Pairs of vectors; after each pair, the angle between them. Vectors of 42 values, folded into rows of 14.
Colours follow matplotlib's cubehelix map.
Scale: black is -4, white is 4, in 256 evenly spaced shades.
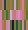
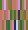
partly opposed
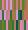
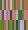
nearly parallel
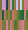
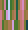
orthogonal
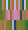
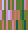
partly aligned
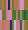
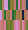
partly aligned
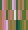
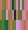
nearly opposite
